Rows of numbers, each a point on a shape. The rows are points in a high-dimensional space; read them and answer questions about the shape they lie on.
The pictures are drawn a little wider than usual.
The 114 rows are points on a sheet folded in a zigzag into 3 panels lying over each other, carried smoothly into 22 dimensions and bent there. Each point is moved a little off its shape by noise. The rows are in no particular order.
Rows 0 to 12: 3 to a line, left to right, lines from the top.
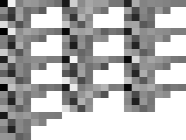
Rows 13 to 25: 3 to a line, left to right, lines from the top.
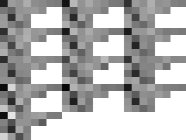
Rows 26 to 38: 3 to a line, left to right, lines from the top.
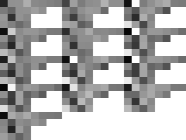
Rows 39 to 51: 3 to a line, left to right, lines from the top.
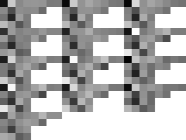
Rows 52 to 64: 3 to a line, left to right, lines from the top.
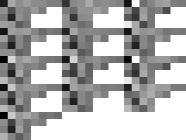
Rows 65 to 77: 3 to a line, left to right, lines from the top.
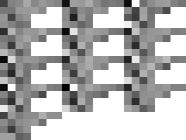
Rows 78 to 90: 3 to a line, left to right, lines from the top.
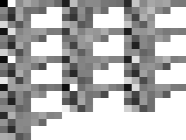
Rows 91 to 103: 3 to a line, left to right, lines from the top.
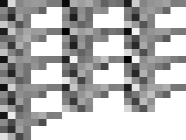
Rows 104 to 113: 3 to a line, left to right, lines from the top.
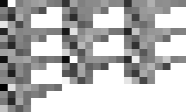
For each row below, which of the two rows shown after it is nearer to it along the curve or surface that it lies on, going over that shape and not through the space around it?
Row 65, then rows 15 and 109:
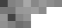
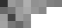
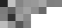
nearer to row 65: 15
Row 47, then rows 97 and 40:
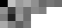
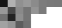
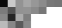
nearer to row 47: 40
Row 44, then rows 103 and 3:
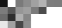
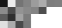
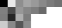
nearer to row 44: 103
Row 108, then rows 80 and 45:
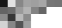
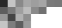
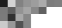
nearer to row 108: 80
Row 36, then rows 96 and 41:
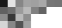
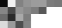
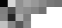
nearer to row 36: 41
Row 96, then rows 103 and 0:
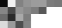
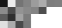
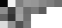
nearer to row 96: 0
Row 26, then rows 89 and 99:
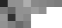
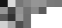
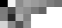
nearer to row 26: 99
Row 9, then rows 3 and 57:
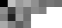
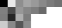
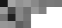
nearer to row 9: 3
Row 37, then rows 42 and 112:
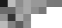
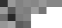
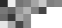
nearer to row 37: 112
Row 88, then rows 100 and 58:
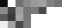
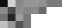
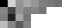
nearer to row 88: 100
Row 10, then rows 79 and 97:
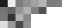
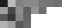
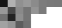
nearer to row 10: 97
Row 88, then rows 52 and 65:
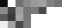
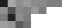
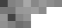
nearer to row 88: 52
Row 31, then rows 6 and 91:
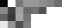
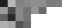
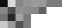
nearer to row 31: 91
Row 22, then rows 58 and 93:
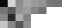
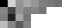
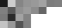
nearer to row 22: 58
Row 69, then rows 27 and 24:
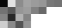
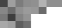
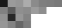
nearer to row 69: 24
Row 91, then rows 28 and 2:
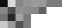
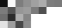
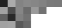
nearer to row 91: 28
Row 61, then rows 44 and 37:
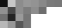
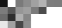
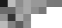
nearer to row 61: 44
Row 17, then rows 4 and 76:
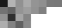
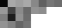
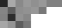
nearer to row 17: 4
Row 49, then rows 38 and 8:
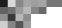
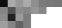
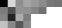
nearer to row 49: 8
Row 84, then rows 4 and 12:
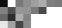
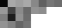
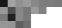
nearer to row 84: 12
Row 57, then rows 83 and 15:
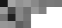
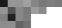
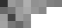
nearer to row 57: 83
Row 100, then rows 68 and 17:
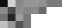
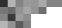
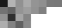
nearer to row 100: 68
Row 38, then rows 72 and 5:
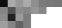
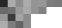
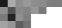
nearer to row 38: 72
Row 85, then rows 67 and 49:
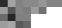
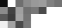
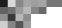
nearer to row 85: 67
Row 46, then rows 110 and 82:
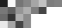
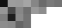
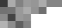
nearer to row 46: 82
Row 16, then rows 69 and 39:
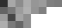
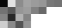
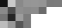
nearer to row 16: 69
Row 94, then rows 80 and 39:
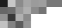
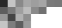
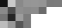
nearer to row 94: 80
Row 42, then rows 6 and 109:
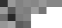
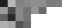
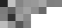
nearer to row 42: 6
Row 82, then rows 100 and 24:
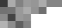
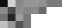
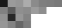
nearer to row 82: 100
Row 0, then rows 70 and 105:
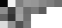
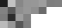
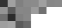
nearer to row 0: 70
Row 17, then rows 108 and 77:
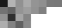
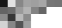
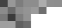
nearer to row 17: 108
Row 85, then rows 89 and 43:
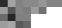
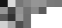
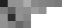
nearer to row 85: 89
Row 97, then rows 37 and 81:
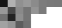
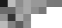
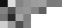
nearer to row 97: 81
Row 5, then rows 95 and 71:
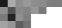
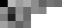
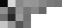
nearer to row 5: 71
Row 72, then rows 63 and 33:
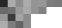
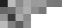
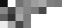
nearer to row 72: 63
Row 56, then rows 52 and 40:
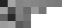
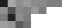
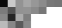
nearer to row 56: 52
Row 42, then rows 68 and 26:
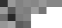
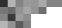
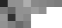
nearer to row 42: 68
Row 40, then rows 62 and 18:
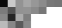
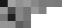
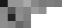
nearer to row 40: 18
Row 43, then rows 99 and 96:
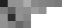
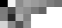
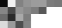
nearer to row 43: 99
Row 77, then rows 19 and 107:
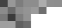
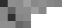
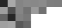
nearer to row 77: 107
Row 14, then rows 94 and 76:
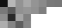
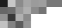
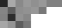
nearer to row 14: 94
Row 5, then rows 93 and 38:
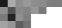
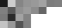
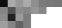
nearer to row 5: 93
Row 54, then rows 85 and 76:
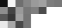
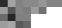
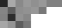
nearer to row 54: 85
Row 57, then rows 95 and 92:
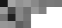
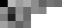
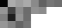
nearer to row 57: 92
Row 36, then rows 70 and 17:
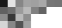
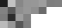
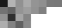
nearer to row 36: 17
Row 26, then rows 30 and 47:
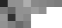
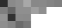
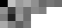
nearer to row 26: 30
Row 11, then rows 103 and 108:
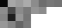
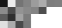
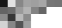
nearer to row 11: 108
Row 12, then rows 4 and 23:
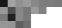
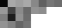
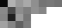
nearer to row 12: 4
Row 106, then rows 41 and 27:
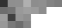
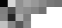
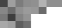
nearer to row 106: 41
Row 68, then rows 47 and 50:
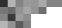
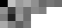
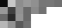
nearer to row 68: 50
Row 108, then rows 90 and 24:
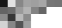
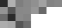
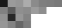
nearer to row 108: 24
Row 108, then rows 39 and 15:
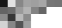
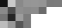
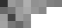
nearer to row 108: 15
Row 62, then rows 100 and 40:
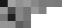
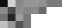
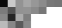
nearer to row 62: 100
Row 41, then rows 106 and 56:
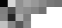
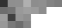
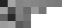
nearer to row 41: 106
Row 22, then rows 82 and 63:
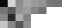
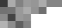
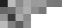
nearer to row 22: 63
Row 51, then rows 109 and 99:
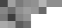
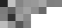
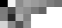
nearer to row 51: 109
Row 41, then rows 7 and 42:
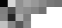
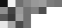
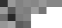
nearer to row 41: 7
